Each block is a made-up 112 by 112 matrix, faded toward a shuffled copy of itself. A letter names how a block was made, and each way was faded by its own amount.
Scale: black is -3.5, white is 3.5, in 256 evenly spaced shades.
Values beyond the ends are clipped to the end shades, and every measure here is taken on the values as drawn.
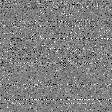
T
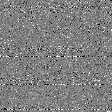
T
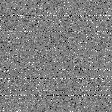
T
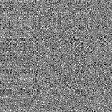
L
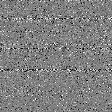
T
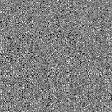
L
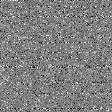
T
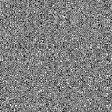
L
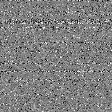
T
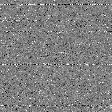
T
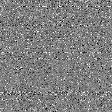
T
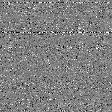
T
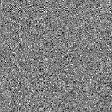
L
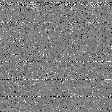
T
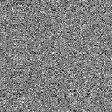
L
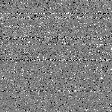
T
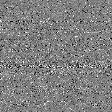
T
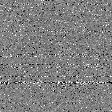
T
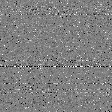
T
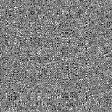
L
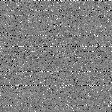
T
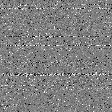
T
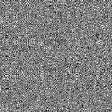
L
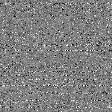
T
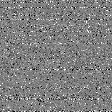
T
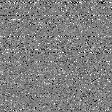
T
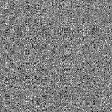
L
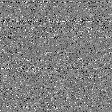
T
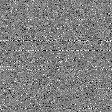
T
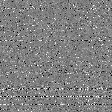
T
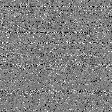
T
